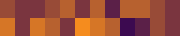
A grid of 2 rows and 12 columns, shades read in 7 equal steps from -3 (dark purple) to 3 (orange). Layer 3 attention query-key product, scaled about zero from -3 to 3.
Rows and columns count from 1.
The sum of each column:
2 -2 1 1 0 2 3 -1 -2 -1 0 -2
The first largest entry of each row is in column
5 6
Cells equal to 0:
4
